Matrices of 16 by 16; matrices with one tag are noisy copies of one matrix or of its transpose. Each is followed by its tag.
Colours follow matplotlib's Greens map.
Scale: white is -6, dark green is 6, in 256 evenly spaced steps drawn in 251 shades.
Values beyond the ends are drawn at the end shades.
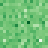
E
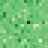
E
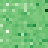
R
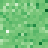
R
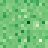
E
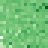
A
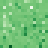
R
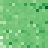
A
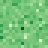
E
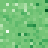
R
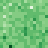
R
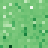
R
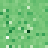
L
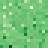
R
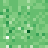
L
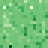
R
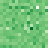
L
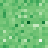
E
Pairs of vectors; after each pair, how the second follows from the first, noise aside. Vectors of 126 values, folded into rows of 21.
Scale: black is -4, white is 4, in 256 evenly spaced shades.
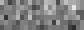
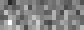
reversed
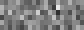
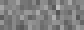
shrunk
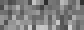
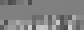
partly zeroed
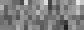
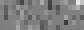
partly zeroed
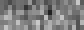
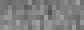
shrunk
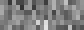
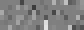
partly zeroed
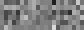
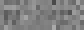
shrunk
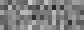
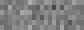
shrunk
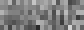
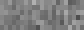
shrunk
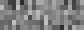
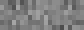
shrunk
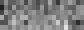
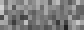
negated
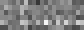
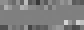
partly zeroed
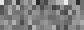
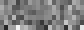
reversed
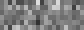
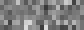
reversed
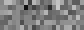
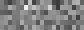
negated
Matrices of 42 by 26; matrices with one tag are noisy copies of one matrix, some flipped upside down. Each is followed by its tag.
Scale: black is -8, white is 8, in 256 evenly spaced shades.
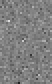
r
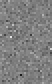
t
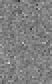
r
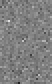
r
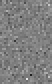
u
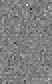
u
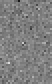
r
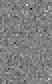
u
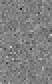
t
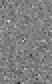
r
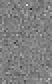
u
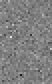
t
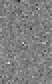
r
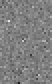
r
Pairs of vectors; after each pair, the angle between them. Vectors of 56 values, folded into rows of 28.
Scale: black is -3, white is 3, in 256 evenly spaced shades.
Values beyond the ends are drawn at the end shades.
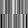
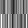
nearly opposite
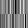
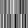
orthogonal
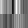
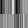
nearly opposite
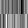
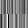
orthogonal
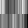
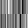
partly opposed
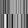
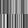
partly aligned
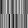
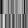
partly aligned
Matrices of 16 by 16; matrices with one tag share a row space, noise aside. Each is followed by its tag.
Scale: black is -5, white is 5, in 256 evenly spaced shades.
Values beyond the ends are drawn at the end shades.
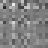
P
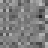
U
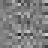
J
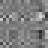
U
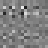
P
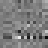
J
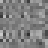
U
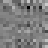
J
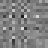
P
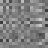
U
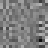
U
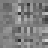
J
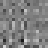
P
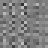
P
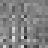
P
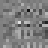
J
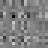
P
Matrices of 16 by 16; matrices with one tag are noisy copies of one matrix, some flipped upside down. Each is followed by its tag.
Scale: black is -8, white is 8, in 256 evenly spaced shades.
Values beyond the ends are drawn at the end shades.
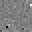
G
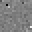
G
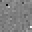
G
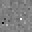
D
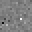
D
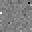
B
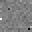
B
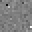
G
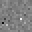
D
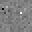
D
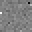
B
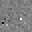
D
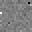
B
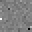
B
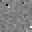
G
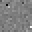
G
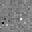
D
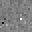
D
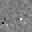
D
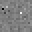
D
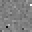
G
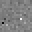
D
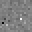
D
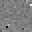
G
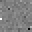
B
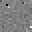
G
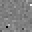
G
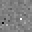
D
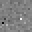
D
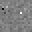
D
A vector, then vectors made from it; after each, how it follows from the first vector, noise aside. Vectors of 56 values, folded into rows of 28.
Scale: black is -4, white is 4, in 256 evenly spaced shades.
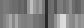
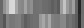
wrapped around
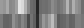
reversed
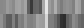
negated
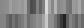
negated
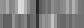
reversed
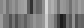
negated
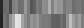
wrapped around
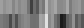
negated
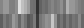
reversed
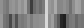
negated
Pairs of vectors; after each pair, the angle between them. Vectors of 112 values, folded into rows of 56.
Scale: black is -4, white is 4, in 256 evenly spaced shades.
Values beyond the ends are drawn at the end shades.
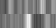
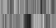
nearly opposite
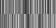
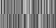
nearly opposite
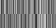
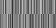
orthogonal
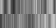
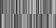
orthogonal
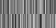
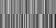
partly opposed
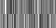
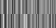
partly opposed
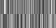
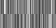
nearly parallel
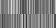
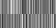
nearly parallel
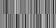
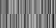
partly aligned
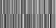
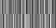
nearly opposite
